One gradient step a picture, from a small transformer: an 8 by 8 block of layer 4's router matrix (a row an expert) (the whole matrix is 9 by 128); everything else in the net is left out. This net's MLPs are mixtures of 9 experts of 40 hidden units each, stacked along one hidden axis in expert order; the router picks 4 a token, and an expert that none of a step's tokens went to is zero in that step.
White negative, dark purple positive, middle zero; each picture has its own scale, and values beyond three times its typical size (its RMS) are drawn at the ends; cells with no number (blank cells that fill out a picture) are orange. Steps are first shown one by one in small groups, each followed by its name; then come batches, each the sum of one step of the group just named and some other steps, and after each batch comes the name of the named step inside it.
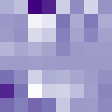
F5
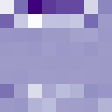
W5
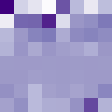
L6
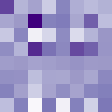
L6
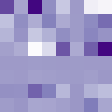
L6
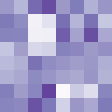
F5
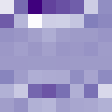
W5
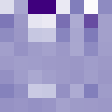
F5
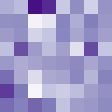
F5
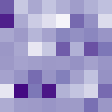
L6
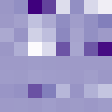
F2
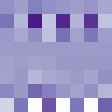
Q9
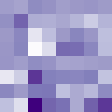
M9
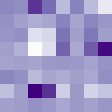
F2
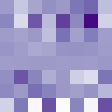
Q9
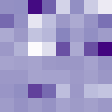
F2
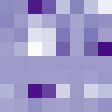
F2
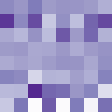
Q9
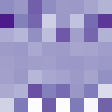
Q9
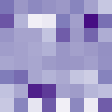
Q9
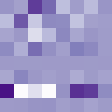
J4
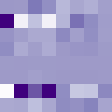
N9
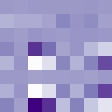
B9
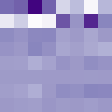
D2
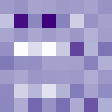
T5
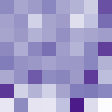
J4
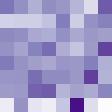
D2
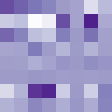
D2
